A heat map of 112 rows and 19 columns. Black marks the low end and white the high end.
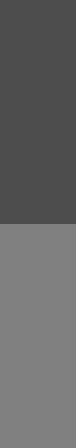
It is made of 2 by 1 panels. Panel 1,1: low, flat. Panel 2,1: middling, flat.
